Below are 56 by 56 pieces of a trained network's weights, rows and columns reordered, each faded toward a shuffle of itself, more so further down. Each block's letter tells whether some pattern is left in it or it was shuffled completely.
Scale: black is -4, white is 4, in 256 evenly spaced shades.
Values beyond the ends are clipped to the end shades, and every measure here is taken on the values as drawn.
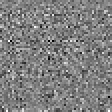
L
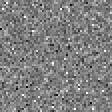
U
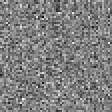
L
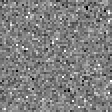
U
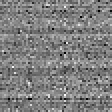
L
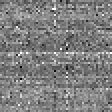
L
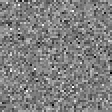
U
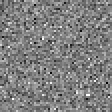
U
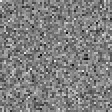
U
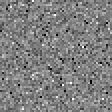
U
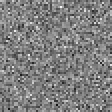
U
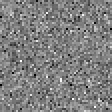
U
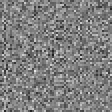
L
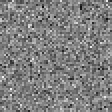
U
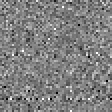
L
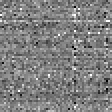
L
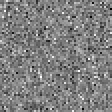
U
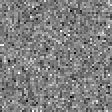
U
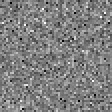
U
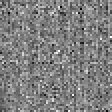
L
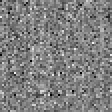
L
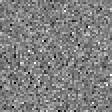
U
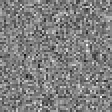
L
